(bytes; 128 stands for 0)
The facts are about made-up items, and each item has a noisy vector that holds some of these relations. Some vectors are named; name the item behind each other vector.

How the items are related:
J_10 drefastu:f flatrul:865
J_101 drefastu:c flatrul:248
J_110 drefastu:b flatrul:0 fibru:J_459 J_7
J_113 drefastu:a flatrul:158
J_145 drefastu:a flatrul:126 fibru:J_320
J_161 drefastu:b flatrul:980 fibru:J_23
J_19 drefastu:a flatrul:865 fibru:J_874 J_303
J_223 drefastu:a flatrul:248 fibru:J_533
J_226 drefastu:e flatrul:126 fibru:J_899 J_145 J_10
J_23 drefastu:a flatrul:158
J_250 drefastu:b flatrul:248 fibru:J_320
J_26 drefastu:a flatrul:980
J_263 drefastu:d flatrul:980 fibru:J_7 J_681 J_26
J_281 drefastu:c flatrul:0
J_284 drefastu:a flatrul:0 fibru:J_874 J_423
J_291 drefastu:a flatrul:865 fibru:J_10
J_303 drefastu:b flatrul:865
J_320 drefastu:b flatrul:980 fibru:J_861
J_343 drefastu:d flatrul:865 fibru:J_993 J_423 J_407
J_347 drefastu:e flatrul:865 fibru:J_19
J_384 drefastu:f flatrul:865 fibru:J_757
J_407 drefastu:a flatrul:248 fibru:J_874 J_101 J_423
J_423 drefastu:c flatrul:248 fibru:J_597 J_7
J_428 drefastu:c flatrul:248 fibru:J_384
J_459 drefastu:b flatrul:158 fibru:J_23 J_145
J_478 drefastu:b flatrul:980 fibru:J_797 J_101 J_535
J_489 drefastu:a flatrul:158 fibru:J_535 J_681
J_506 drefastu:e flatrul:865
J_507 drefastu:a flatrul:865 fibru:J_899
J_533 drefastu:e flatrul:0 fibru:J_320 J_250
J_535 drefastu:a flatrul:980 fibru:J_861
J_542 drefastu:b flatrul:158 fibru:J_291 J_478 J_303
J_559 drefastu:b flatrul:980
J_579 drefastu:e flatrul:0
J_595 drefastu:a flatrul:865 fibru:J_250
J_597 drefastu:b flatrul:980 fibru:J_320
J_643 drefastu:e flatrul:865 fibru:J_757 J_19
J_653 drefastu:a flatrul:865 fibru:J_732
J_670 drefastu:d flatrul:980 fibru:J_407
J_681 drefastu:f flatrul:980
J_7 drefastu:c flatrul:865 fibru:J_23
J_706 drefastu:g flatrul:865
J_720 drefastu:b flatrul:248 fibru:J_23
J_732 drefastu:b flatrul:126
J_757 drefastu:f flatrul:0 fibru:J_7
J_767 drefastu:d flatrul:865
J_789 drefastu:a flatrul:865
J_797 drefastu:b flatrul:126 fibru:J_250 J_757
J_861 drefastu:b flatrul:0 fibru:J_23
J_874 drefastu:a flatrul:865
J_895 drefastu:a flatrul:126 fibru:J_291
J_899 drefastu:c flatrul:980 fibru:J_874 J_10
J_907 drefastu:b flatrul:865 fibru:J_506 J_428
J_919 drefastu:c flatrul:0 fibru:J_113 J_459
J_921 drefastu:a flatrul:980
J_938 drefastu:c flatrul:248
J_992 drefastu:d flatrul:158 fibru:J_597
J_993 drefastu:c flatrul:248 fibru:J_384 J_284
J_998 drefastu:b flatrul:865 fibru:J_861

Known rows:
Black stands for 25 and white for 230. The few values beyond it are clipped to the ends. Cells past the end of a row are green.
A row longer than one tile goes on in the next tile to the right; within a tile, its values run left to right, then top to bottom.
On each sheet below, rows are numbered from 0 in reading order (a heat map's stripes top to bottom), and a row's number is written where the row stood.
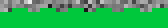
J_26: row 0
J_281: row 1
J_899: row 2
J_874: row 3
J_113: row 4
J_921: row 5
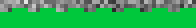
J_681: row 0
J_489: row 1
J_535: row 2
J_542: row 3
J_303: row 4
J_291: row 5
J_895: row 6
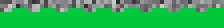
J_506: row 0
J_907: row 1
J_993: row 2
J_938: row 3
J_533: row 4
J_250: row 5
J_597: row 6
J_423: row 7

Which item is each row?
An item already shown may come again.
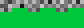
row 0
J_732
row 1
J_23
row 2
J_23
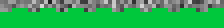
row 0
J_478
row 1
J_23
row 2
J_226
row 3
J_19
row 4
J_861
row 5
J_757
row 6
J_895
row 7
J_347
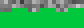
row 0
J_113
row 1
J_407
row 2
J_223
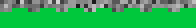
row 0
J_343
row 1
J_507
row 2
J_579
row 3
J_653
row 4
J_542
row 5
J_145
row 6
J_384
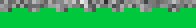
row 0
J_7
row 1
J_407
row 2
J_681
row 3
J_861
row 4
J_559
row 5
J_797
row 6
J_101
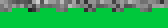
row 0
J_992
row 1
J_10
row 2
J_113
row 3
J_303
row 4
J_303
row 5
J_459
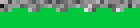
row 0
J_938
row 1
J_161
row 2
J_998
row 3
J_263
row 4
J_428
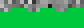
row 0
J_284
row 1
J_579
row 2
J_670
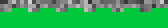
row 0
J_643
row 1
J_919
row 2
J_720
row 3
J_110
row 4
J_595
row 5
J_507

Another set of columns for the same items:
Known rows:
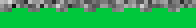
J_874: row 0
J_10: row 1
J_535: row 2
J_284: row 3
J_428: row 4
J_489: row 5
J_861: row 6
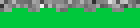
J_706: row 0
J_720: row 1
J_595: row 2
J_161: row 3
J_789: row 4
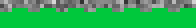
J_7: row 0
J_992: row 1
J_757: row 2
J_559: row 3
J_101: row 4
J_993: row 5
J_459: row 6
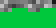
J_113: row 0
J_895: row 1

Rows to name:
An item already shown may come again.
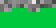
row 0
J_559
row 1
J_681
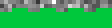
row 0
J_7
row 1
J_263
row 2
J_226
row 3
J_284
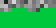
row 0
J_653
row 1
J_19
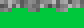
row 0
J_303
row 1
J_670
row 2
J_428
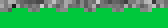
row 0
J_291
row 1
J_110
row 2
J_506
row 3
J_384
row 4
J_533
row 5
J_250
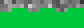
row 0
J_423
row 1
J_223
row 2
J_757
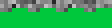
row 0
J_291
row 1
J_895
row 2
J_19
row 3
J_542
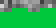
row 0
J_489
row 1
J_145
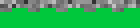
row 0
J_10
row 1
J_670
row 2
J_797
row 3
J_478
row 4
J_407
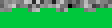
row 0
J_998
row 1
J_732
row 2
J_23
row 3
J_921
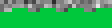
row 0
J_938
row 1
J_895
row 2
J_507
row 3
J_343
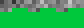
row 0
J_861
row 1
J_347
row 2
J_643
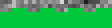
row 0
J_907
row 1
J_899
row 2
J_681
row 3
J_919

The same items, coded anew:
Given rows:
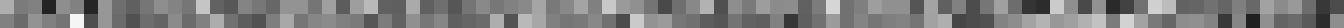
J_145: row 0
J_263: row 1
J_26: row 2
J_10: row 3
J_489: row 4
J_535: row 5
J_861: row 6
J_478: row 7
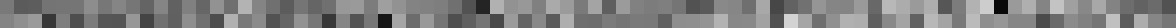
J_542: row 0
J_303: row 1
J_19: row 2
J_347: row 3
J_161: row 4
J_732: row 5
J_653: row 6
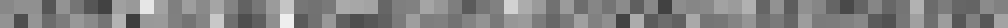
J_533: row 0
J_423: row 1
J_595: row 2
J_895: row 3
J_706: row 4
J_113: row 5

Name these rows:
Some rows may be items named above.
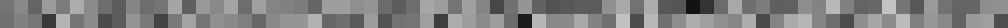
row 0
J_303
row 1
J_343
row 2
J_797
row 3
J_250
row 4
J_459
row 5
J_998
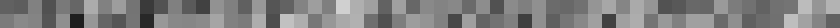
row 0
J_478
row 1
J_161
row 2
J_895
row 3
J_797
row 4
J_110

